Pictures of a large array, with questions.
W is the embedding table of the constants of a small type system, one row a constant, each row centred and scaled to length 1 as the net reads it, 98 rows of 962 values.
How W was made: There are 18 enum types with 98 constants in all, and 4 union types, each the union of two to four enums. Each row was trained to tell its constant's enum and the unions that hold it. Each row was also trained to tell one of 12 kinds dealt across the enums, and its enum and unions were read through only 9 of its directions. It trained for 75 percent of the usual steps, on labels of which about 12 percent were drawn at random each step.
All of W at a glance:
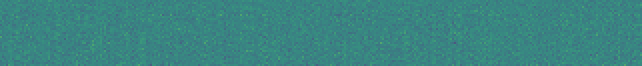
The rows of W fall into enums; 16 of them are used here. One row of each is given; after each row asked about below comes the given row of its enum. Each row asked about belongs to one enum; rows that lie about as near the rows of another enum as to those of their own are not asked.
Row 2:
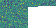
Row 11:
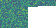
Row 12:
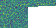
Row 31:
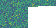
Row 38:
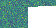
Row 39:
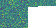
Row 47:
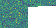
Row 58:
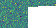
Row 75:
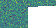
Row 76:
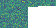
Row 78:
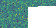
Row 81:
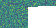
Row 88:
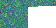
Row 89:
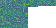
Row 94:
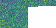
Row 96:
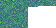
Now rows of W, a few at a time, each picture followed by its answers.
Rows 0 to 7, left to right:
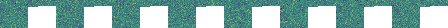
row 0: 81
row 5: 96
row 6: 88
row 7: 11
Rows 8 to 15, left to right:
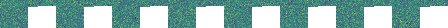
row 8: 12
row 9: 12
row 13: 81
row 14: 2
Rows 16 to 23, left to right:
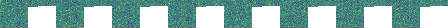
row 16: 75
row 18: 96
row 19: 89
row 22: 94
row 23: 94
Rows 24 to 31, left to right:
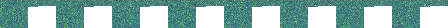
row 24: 58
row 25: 2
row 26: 88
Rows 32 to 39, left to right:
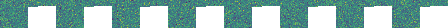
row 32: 58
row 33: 39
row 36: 12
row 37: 12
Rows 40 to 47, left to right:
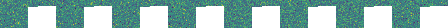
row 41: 88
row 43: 39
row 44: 75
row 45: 11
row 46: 96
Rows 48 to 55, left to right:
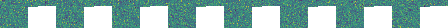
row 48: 81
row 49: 94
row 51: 12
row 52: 94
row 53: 38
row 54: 58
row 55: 11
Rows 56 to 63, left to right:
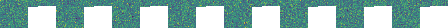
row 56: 2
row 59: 94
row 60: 39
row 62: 94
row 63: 39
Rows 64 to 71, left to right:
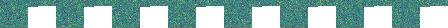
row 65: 58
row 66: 31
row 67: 96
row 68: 39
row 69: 88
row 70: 89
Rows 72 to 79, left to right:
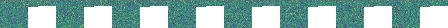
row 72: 58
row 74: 11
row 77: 88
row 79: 39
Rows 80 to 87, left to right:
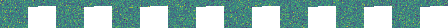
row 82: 58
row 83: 11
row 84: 88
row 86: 75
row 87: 2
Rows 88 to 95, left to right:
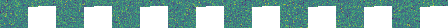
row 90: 38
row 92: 38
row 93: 38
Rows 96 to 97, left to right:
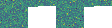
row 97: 81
